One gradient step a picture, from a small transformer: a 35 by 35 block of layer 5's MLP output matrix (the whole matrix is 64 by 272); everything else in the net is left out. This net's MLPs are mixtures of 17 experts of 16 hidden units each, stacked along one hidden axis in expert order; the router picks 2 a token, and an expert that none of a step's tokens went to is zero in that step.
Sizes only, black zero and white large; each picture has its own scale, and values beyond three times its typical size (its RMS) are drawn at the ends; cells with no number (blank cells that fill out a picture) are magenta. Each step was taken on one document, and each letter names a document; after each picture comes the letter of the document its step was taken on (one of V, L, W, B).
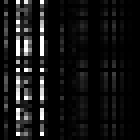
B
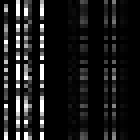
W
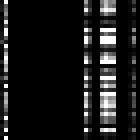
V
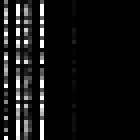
W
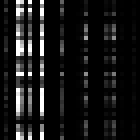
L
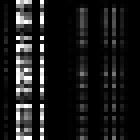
B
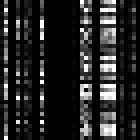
V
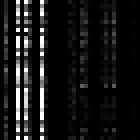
B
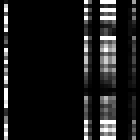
V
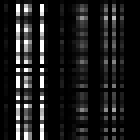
B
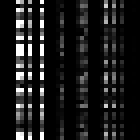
L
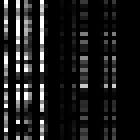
B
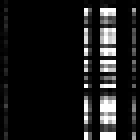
V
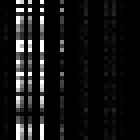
L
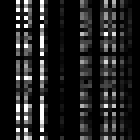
B
